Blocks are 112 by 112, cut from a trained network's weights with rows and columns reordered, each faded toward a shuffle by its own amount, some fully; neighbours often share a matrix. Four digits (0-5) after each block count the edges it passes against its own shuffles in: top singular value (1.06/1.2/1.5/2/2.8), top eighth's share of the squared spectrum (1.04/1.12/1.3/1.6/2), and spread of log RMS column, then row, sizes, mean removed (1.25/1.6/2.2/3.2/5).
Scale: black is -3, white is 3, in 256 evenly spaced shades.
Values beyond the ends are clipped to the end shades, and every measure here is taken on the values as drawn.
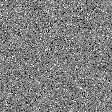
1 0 0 0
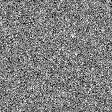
0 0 0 0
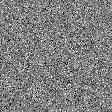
0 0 0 0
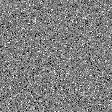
1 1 0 0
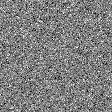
1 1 0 0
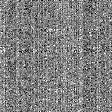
4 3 0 3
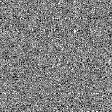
3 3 1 3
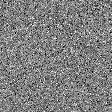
0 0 0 0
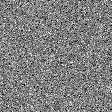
0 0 0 0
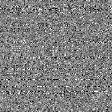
3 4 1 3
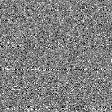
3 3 1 3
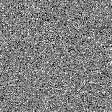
1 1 0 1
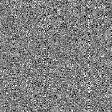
3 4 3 2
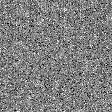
1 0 0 0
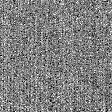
3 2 0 1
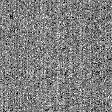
3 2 0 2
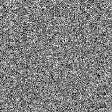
3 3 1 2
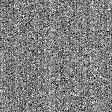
2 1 0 0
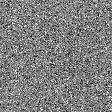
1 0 0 0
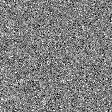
2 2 0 0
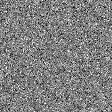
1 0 0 0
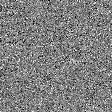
1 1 0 1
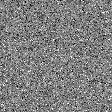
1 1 0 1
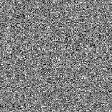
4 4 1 3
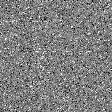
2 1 0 1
